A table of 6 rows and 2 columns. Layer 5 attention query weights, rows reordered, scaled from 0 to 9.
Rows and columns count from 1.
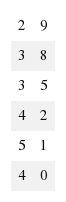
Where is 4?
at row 4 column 1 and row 6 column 1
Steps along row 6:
down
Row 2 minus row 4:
-1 6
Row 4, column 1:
4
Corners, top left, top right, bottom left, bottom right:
2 9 4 0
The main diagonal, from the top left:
2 8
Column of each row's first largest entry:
2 2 2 1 1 1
